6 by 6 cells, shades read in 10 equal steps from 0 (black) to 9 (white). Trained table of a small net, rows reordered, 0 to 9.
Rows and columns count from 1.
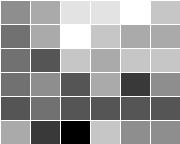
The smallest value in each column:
3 2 0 3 2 3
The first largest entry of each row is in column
5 3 3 4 2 4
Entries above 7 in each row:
3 1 0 0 0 0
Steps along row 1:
up up same up down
